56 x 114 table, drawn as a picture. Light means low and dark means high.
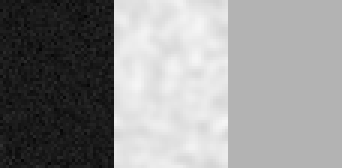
The table splits into one row of 3 panels. Panel 1,1: very high, fine-grained, faint in contrast. Panel 1,2: very low, blotchy, faint in contrast. Panel 1,3: low, flat.
